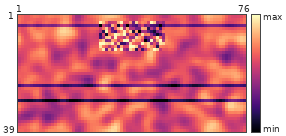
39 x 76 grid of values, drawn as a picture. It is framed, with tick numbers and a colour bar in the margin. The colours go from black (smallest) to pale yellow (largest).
The top middle is the roughest part. In the top middle lies a patch that is rougher than the rest. Rows 4, 24 and 29 differ from the rows beside them. Overall the values sit about 60% of the way up the scale. The values are skewed, with a long tail toward low values.
